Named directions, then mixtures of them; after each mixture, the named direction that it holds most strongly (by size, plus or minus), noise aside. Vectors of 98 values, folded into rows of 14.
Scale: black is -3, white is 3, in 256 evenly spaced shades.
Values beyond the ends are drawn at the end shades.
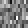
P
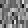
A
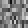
P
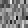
P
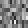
A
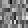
P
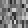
A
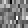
P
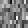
P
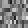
P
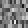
A
